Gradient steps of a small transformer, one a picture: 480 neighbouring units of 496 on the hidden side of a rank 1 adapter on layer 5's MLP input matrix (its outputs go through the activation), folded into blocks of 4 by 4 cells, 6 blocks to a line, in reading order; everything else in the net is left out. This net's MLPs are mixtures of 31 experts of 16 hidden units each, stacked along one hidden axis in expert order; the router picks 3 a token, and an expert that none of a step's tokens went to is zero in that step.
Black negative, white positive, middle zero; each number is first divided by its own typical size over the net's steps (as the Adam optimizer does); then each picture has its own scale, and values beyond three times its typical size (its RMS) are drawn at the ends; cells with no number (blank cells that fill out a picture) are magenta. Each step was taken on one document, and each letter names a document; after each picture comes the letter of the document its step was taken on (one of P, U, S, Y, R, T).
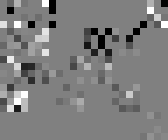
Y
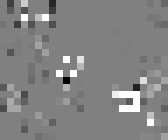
Y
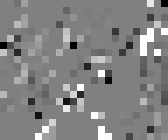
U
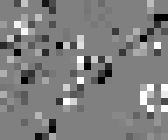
U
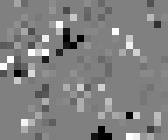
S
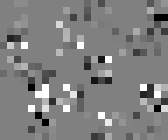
U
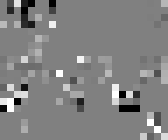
Y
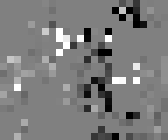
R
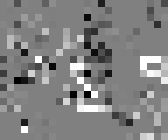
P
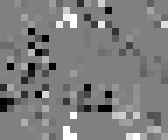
P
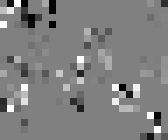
Y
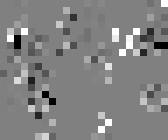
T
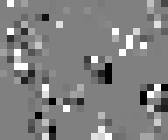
U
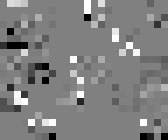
P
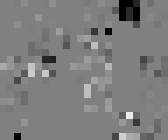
R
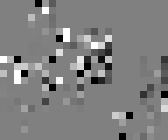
R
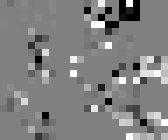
P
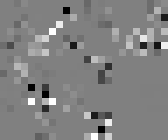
T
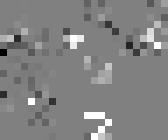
T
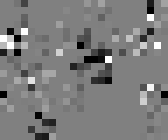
U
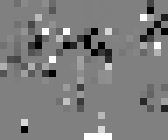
R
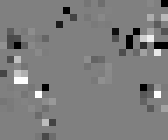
T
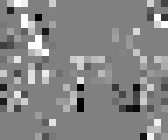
Y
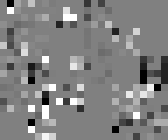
P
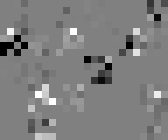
T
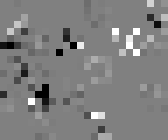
T
